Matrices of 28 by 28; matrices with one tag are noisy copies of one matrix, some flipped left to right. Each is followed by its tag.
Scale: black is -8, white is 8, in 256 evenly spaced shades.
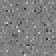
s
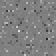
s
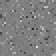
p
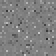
s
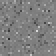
s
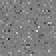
s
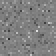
s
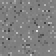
s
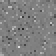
p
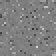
p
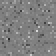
s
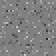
s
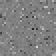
p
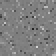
p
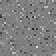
p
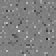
s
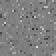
p
